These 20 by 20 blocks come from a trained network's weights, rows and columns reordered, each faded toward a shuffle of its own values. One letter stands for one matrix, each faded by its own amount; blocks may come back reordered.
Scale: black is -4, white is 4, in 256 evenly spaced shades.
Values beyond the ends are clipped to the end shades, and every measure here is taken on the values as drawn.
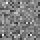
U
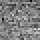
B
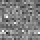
B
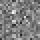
U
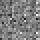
U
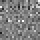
U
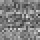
B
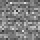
B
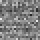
B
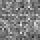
B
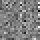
U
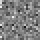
U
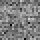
B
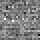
B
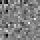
U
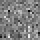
U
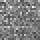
B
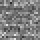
B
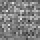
B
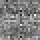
B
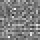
B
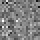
U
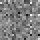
U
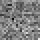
B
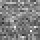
B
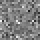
U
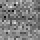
B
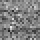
B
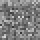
B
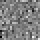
U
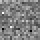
B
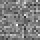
B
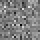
U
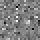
U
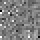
U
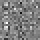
U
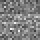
B
